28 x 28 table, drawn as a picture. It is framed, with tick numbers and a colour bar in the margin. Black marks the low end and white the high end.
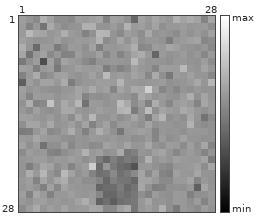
Odd patch: lower, in the bottom middle. Stripes: none. Average level on the scale: 60%. Mirror symmetry: none. Ninth with the lowest average: bottom middle.
